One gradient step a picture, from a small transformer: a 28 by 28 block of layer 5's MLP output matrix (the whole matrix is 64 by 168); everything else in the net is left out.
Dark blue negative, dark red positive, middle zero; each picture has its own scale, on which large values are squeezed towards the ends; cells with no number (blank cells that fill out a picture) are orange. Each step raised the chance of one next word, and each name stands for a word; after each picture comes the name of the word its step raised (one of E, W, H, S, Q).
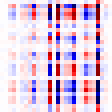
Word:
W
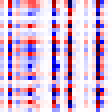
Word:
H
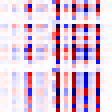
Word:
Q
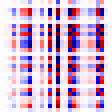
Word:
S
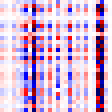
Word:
Q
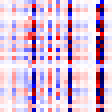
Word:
Q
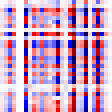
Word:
S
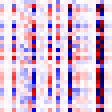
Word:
Q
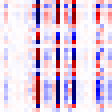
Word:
W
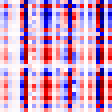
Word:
W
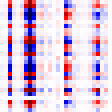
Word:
H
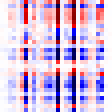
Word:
W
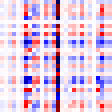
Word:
S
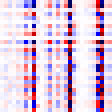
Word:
H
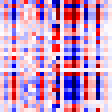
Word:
W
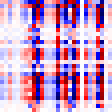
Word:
W
